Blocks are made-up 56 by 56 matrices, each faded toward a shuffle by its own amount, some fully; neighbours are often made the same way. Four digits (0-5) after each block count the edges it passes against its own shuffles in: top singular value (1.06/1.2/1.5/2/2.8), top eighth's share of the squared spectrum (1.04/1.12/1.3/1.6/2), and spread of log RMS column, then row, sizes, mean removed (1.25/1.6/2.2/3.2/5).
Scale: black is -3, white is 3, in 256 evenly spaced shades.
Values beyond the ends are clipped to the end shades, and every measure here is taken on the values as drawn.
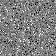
1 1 0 0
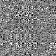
4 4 2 2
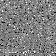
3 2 0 1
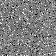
1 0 0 0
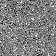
0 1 0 0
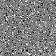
3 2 0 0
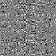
4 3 2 2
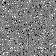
2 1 0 0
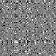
4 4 2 2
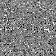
1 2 2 2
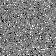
0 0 0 0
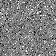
0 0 0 0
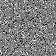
0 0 0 0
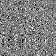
3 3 1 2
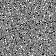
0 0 0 0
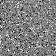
0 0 0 0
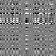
5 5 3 4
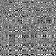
4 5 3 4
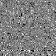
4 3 1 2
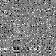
4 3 1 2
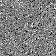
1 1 0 0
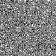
3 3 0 1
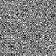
4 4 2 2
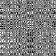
4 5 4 3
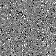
3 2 1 0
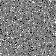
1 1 0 0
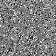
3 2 0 0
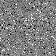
2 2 0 0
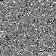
0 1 0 0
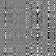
4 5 4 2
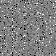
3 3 2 0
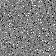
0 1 0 0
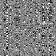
3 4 3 1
